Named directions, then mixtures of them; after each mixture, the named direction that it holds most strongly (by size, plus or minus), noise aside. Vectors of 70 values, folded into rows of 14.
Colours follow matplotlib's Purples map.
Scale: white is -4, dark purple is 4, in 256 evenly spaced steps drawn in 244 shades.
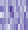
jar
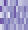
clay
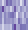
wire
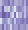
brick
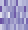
clay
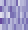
clay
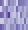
clay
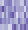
wire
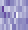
brick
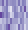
jar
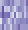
brick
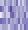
jar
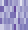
wire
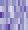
jar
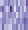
jar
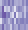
brick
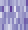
jar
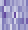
brick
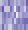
brick
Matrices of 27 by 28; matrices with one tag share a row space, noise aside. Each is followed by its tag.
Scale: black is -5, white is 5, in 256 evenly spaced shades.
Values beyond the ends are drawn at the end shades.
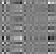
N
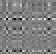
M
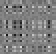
M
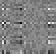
N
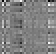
N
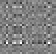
M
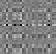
M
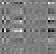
N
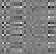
N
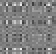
M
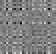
M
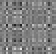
M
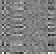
N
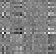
N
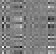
N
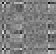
N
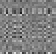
M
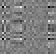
N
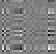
N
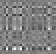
M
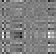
N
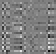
N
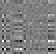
N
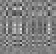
M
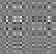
M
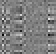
N
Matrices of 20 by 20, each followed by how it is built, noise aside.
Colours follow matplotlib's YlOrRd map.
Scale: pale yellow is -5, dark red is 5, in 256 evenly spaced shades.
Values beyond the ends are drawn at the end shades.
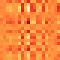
low rank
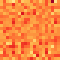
low rank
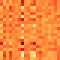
low rank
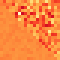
upper triangular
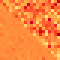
upper triangular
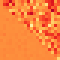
upper triangular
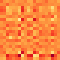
low rank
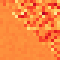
upper triangular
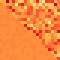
upper triangular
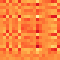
low rank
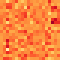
low rank
